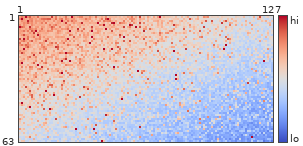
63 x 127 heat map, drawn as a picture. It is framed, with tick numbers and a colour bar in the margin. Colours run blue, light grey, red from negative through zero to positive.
Slope: up to the top left. Ninth with the lowest average: bottom right. Ninth with the highest average: top left. Mirror symmetry: none. Grain: fine.
